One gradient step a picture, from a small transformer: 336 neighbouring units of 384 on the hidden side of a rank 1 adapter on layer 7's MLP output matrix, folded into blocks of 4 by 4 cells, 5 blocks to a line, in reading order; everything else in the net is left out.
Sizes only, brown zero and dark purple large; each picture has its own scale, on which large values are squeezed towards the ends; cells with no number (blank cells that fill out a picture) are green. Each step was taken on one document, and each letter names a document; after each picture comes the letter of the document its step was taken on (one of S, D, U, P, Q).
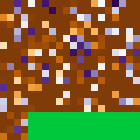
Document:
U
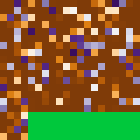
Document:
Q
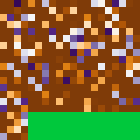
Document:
Q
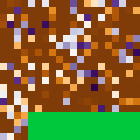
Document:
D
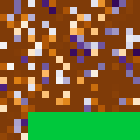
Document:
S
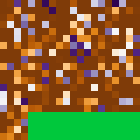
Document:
D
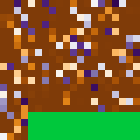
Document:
D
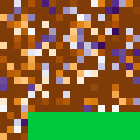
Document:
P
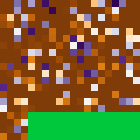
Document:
U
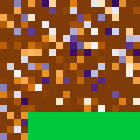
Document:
U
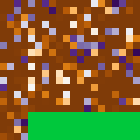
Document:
S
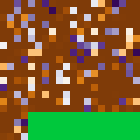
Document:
S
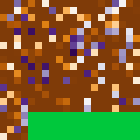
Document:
Q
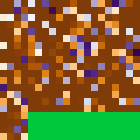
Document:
Q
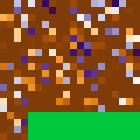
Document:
U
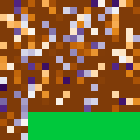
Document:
P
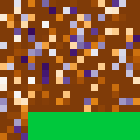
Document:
S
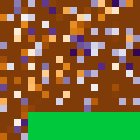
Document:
P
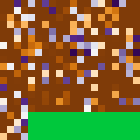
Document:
P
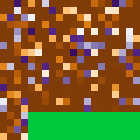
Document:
Q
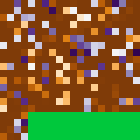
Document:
S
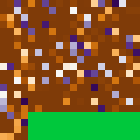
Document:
D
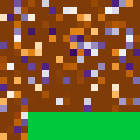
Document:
Q
